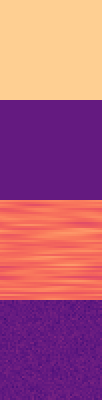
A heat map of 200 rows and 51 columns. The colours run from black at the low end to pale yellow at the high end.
It is made of 4 by 1 panels. Panel 1,1: very high, flat. Panel 2,1: low, flat. Panel 3,1: high, streaked across, faint in contrast. Panel 4,1: low, fine-grained, faint in contrast.
